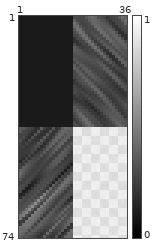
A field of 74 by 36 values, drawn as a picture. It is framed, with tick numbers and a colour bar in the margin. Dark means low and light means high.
It is made of 2 by 2 panels. Panel 1,1: very low, flat. Panel 1,2: low, slanting down to the right. Panel 2,1: low, slanting up to the right. Panel 2,2: very high, checkered, faint in contrast.
